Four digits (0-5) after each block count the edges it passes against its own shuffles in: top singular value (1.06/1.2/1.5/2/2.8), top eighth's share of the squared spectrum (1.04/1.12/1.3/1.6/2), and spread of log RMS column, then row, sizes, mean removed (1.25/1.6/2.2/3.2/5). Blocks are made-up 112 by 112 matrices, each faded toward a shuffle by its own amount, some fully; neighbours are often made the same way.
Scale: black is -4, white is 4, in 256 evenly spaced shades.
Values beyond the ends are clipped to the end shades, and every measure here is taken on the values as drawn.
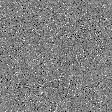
0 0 0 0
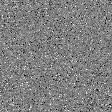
0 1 0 1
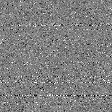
2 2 0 3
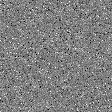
0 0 0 1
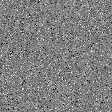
0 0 0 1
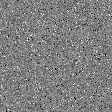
0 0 0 0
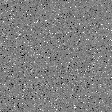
3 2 0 1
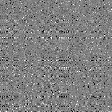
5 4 2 3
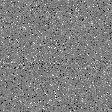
3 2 0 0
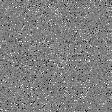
3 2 1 1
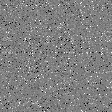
3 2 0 1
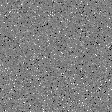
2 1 0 0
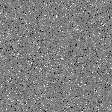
0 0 0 0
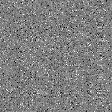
4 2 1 1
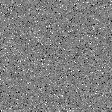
2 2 0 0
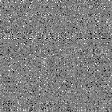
4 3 1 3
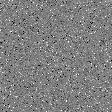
1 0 0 0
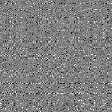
4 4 2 3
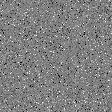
0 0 0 0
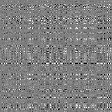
5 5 3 4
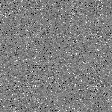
3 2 0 1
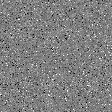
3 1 0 0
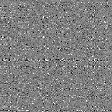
4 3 2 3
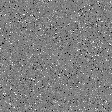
2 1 0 0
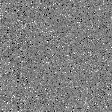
2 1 1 0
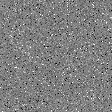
2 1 0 0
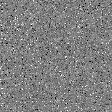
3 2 1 0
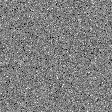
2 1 0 0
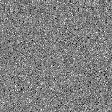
3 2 1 0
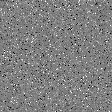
0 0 0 0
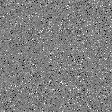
3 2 1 0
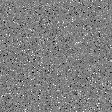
3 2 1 0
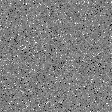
2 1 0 0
